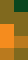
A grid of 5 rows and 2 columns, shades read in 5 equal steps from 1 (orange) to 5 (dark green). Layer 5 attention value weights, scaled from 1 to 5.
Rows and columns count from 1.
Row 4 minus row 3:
0 -1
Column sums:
10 16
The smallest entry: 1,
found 2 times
